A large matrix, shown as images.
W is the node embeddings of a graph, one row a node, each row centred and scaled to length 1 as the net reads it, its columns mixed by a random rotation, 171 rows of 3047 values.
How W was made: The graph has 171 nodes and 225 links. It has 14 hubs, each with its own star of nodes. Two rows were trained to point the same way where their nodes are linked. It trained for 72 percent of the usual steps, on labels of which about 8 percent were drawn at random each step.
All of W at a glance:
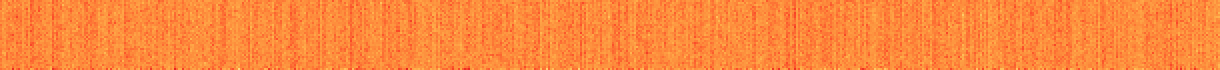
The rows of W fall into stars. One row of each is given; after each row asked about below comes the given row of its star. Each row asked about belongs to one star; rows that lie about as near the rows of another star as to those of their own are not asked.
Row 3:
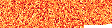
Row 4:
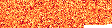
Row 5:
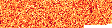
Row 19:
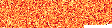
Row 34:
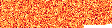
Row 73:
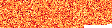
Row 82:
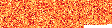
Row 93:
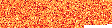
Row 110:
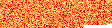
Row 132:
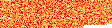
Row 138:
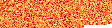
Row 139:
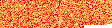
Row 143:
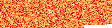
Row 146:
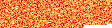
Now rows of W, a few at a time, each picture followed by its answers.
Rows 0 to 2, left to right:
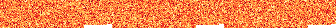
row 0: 19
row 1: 82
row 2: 4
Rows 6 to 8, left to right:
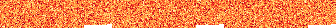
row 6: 110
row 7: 73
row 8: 3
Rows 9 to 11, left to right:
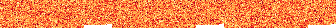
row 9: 132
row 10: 4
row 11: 138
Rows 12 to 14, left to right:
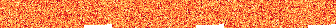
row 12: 132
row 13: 138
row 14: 3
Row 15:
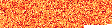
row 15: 139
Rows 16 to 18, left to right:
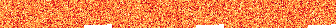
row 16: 110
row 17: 132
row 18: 132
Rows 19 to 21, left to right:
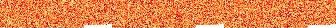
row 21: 139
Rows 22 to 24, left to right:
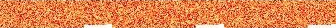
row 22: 19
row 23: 5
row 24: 93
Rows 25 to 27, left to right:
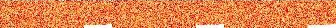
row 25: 19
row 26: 3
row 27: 34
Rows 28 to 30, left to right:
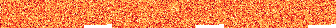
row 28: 4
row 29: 93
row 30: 143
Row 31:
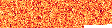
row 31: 73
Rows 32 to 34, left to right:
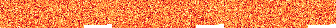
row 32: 139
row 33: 139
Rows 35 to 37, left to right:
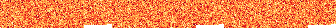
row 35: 139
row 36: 139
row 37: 143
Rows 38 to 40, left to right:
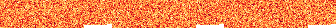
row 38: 5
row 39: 19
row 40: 3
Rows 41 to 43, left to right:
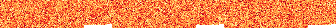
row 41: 34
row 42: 19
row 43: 82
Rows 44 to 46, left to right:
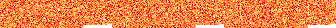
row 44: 5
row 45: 93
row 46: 73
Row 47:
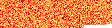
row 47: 132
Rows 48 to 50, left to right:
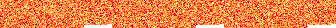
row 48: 5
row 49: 143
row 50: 19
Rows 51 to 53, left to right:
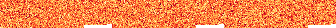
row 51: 19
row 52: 138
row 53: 143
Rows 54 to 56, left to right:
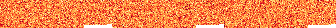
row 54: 4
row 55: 143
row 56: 132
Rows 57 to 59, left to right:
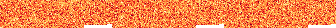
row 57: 93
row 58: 138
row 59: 93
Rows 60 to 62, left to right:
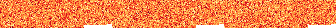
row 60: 138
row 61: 146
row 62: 5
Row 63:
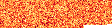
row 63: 5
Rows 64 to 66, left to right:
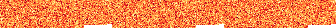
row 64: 82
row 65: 110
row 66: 146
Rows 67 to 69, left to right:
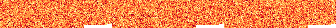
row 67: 139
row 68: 138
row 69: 73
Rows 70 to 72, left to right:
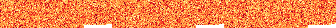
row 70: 34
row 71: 110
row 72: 138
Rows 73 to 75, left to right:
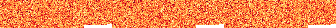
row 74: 5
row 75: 4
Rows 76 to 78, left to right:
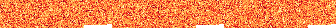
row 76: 110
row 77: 73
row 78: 73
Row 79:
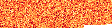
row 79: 132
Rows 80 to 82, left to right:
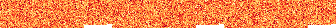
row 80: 19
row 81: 132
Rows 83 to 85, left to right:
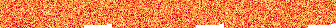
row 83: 5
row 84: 138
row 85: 34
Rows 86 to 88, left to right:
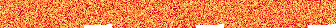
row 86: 73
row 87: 139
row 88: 139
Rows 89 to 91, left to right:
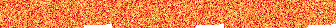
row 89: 3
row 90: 110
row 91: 132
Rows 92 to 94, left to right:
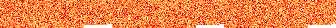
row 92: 132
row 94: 132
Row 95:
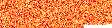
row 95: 19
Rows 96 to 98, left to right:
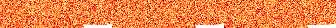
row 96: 5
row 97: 139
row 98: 143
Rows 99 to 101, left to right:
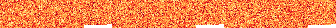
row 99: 139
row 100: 4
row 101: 82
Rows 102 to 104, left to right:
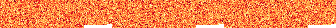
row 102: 138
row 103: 132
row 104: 110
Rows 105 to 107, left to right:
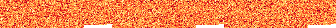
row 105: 82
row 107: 4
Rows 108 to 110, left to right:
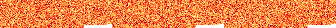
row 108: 146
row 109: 110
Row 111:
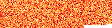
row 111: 5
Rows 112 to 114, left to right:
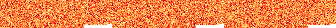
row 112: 19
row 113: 139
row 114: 4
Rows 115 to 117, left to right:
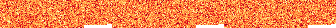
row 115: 19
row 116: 146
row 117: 4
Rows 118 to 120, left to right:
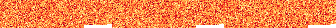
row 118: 73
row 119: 110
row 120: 143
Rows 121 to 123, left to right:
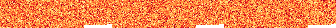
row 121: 19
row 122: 146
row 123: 138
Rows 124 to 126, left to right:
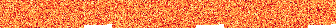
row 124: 73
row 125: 132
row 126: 146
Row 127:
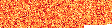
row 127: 146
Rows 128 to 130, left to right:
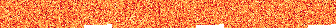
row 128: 73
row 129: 110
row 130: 4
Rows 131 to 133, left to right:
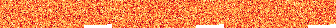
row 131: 143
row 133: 34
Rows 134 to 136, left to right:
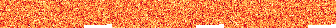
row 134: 5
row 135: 5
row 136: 143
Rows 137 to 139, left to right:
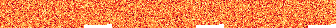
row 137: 19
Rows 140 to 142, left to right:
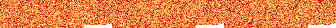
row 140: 34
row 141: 138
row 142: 4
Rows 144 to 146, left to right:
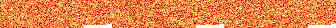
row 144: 34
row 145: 73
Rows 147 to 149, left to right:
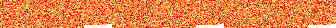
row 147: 143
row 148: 138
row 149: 4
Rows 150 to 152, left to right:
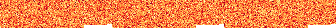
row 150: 73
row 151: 5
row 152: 34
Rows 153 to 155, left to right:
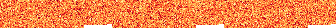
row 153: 93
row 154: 146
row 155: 146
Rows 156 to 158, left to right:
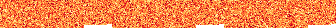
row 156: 3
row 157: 5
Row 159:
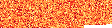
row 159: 138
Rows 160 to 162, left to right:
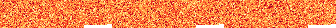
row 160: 143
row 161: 110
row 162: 3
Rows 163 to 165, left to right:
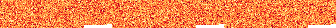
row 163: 132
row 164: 93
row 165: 146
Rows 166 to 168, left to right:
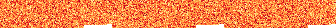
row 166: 3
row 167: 82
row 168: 139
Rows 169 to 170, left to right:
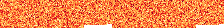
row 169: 132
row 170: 3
